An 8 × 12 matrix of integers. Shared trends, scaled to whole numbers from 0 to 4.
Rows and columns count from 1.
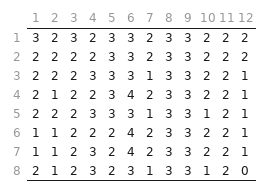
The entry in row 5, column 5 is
3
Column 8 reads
3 3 3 3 3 3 3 3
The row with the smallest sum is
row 8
